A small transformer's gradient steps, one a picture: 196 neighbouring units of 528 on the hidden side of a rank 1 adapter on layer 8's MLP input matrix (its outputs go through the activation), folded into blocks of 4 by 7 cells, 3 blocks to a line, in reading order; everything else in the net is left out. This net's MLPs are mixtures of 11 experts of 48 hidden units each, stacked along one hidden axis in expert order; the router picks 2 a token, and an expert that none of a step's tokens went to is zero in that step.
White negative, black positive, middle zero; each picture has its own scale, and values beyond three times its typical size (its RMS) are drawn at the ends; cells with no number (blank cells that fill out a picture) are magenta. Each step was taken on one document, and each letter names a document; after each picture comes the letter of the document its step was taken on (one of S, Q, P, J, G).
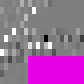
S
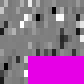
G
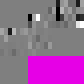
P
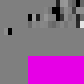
P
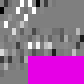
S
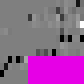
G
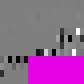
G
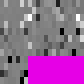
G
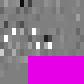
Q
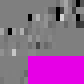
P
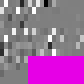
S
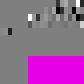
P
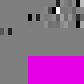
P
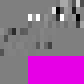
P
